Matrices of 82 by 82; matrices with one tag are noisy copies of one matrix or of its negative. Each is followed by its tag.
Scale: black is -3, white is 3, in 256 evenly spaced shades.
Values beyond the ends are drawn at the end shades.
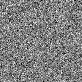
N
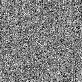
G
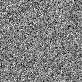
N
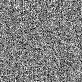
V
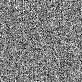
V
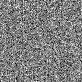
V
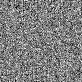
V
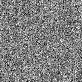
G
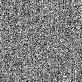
G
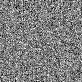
V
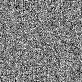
V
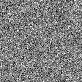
N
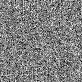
V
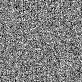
V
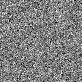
N
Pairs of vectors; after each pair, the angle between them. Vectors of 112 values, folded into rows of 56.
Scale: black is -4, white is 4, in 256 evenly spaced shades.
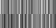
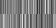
partly opposed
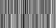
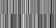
nearly opposite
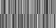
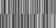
nearly parallel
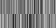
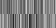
nearly parallel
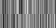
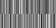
partly opposed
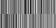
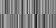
partly opposed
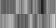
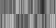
nearly parallel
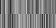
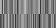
orthogonal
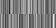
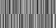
nearly parallel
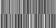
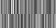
orthogonal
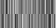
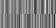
partly aligned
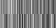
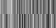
nearly parallel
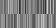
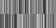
partly aligned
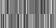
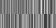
partly opposed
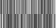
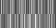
partly opposed
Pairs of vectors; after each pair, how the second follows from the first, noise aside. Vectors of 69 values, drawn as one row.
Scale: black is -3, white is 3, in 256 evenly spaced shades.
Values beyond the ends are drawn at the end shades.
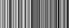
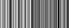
copied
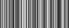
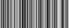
negated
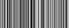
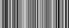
shuffled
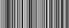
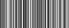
negated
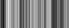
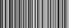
shuffled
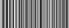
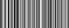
negated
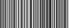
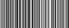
negated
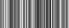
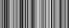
negated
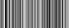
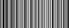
shuffled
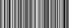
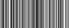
negated
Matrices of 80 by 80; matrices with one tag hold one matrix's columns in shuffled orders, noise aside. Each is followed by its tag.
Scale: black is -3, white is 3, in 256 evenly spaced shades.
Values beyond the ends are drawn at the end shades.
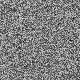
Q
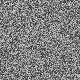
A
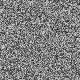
A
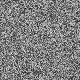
A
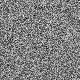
Q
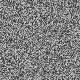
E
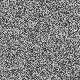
A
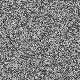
A
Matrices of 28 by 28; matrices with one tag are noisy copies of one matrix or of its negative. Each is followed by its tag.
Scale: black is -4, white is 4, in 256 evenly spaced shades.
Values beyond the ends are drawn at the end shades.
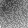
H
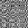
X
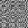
X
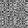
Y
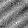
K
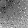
H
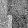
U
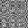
X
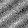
K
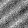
K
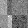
U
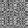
Y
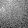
H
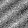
K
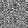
Y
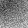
H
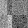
U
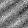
K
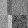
U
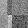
U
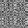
Y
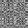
Y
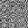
X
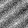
K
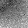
H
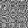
X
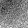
H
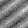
K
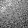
H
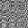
X
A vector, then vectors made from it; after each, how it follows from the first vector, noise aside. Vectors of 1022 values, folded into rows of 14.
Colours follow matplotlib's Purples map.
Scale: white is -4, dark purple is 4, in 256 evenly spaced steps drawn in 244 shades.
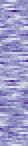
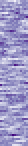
reversed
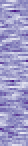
copied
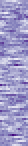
reversed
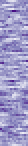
copied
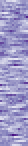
reversed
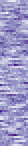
reversed
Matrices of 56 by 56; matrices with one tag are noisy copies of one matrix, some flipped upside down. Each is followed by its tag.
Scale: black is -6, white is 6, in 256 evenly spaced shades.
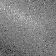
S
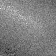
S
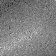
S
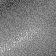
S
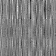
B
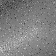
S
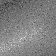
S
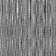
B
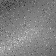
S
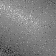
S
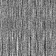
B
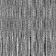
B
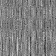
B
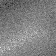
S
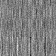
B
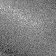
S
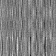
B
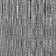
B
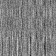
B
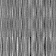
B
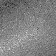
S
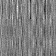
B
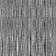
B
